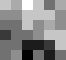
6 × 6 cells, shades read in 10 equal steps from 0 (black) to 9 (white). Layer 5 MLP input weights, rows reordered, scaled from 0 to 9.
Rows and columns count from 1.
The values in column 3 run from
0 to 9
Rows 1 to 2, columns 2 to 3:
6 9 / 5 7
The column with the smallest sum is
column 1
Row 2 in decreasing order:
7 7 7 5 5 5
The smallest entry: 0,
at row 6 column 3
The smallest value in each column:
2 4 0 1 1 4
